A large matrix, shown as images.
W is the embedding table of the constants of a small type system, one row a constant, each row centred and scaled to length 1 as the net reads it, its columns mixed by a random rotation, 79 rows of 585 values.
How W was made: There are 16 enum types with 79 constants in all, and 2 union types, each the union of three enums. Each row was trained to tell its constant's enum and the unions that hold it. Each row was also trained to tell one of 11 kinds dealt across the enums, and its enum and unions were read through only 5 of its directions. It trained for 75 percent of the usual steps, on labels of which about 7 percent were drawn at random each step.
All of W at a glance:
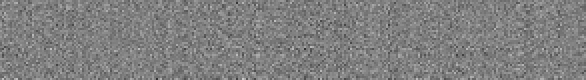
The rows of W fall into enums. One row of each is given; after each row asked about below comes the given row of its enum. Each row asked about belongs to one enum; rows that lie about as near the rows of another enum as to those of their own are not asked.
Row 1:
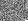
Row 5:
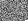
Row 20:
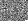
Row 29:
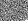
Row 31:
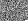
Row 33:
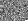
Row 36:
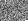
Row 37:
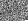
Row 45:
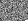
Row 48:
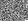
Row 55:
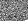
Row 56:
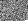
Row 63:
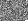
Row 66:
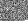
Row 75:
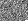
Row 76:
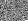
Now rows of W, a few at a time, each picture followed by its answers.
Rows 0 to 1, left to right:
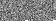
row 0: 33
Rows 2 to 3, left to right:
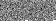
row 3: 36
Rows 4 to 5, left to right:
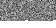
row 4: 33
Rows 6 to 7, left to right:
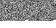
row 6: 45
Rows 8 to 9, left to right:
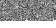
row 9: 45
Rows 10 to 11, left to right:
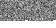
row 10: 36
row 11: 33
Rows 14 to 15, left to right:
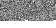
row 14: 1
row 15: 37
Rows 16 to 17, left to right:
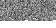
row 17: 33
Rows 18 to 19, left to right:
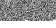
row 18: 1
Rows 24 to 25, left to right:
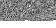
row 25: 37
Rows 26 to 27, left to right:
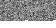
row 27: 31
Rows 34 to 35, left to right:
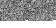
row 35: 76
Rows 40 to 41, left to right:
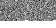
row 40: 36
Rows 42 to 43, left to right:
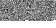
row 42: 45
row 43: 63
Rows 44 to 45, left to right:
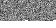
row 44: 76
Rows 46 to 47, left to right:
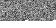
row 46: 31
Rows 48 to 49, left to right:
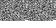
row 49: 48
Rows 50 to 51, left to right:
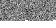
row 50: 45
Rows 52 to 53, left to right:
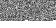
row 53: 37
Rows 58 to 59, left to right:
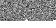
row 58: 63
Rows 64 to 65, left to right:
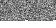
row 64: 37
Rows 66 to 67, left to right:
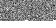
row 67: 36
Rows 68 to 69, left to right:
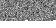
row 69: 33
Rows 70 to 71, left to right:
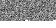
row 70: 45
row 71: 37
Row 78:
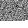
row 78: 36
